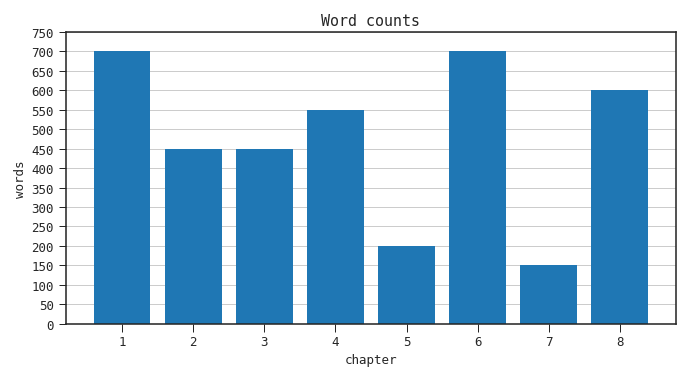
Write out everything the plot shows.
Title: Word counts
x-axis: chapter, ticks 1 2 3 4 5 6 7 8
y-axis: words, ticks 0 50 100 150 200 250 300 350 400 450 500 550 600 650 700 750
Values:
700 450 450 550 200 700 150 600
